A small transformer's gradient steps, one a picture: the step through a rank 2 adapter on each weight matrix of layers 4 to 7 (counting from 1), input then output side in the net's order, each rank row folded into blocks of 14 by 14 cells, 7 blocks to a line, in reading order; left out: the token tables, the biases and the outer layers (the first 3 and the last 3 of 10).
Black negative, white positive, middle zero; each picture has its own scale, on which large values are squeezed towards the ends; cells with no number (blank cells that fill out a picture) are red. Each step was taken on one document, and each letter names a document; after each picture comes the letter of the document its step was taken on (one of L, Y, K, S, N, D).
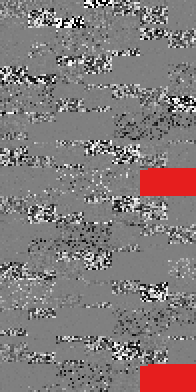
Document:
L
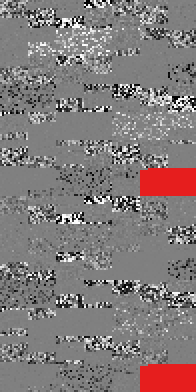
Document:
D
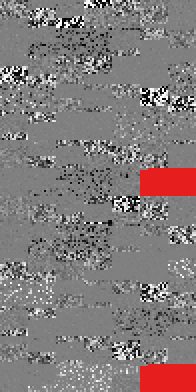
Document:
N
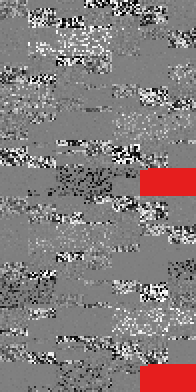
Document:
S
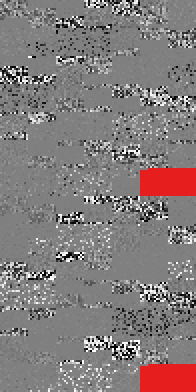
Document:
S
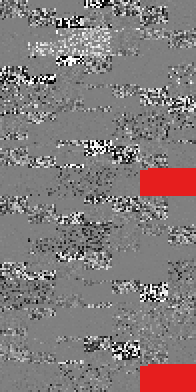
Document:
S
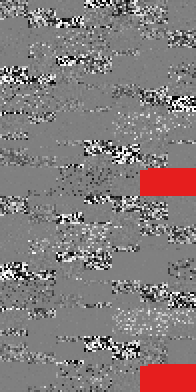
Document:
D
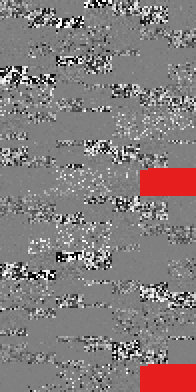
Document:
N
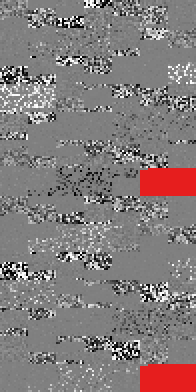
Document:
S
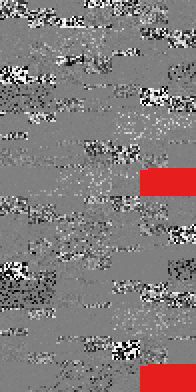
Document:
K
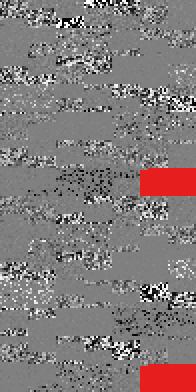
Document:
L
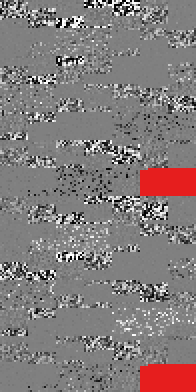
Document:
L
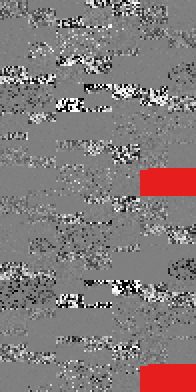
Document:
D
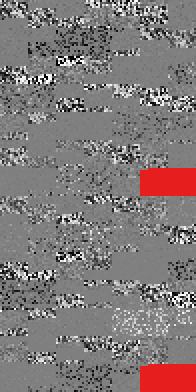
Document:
K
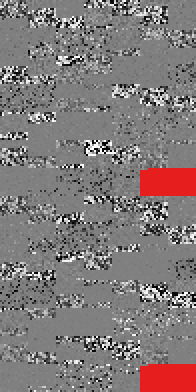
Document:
D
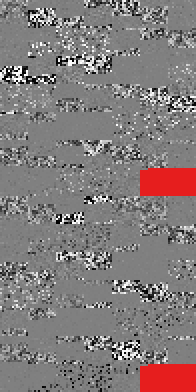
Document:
N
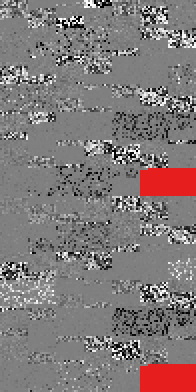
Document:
S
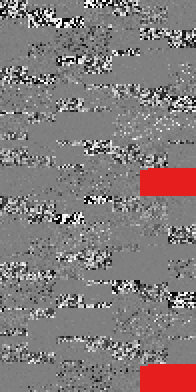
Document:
N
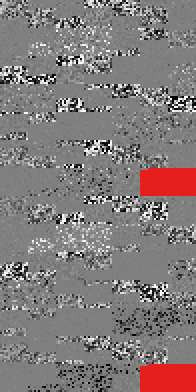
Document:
L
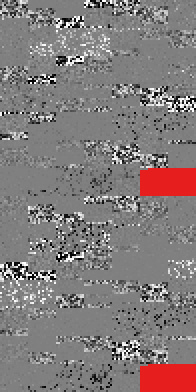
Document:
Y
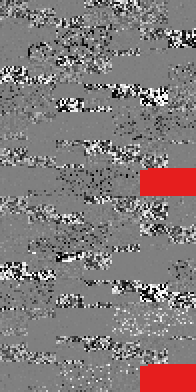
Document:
D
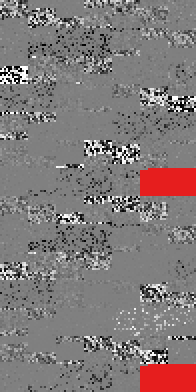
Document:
Y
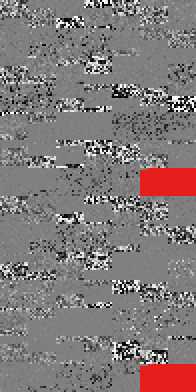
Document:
Y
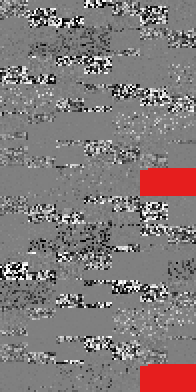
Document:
Y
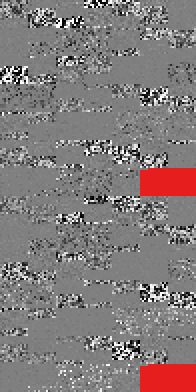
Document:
L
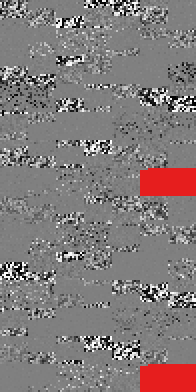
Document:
L
